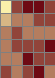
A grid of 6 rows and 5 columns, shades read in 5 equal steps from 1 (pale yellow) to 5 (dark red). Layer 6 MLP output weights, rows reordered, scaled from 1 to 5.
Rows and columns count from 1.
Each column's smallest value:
1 3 3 3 3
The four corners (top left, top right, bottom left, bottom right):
1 4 4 3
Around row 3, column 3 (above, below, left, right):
3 4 4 3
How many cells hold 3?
11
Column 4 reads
5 4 3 4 4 5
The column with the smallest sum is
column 1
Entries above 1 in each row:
4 5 5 5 5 5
